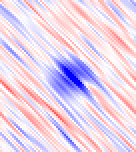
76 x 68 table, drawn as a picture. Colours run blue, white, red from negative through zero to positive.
Lone odd cells: none. Histogram: skewed, a long tail of low values. Slope: none. Odd rows or columns: none. Dips: one, in the centre. Grain: diagonal, down to the right.
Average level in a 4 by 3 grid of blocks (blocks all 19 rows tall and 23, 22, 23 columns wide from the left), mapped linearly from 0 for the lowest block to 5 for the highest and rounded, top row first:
3 5 4
3 1 4
5 0 4
3 4 4
